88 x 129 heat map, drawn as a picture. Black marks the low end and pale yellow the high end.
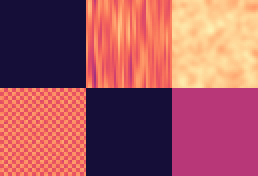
The table splits into 2 rows of 3 panels. Panel 1,1: very low, flat. Panel 1,2: high, streaked downward. Panel 1,3: very high, blotchy, faint in contrast. Panel 2,1: high, checkered. Panel 2,2: very low, flat. Panel 2,3: middling, flat.
